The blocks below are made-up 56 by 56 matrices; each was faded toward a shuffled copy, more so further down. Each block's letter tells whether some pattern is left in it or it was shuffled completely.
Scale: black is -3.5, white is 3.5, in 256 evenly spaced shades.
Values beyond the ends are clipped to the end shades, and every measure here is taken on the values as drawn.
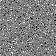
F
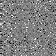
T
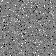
F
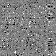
T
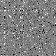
T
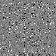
T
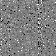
T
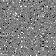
T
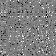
T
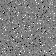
F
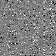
T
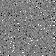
T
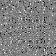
T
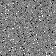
F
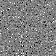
T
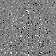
T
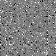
T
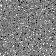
F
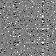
T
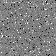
F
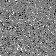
F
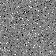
F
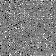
T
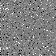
T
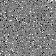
T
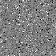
T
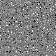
T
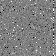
T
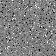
F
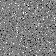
F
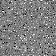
T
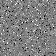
F
